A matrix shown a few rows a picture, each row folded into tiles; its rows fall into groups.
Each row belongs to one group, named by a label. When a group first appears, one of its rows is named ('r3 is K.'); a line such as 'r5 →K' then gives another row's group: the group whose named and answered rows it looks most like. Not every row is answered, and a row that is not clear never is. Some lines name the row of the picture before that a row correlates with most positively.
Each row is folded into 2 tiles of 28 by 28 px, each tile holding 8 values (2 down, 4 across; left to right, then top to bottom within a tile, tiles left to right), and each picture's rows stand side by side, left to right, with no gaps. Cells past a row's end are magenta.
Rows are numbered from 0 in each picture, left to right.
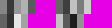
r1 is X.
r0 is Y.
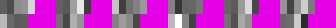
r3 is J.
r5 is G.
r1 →Y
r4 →Y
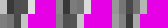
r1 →X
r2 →X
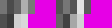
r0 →Y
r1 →Y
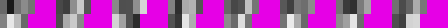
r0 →J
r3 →Y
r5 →J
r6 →J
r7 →Y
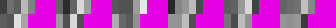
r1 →G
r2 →X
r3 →G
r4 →Y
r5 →G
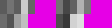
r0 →Y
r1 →Y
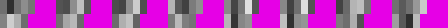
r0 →J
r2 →G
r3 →J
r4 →Y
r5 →Y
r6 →G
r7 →X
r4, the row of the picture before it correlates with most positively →0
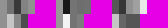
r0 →J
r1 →J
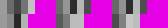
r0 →X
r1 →Y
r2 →Y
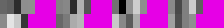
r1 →Y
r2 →X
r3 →Y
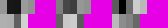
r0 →X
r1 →J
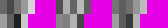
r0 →X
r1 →G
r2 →X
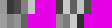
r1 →G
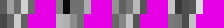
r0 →G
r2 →G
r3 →X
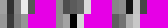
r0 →Y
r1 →X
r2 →Y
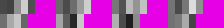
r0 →G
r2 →X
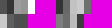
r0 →X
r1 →G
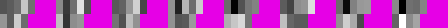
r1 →Y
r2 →Y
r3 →X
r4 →J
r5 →X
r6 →J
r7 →J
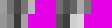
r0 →X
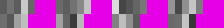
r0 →Y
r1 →X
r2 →J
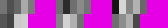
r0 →Y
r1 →J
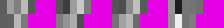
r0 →G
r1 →G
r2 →G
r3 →J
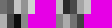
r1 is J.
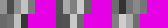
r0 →G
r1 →G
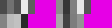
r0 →G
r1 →Y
